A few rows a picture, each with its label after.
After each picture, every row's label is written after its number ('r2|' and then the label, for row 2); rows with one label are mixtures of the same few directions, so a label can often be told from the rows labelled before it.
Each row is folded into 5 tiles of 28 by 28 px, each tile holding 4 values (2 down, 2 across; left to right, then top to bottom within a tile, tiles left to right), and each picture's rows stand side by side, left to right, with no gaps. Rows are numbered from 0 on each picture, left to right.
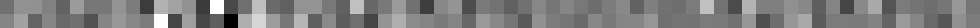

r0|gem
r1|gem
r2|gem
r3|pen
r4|gem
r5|pen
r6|pen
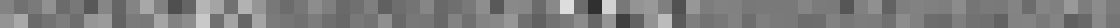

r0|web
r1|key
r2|key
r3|gem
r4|pen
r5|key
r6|pen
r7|web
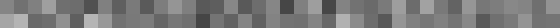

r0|web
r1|key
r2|pen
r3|pen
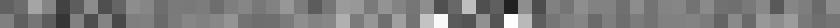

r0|key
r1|gem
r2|key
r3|web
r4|gem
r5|gem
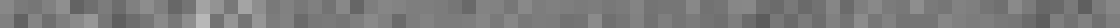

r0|gem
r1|key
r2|gem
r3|key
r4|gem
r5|key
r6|gem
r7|key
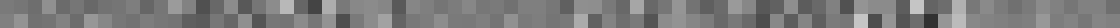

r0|web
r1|key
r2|pen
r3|web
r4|gem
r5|key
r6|gem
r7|key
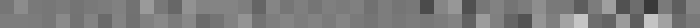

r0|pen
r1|pen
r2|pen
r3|pen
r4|web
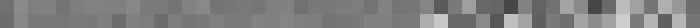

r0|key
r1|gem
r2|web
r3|web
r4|key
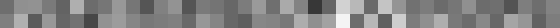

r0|gem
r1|pen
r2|key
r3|web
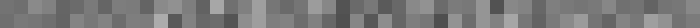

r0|key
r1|gem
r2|key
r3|gem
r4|web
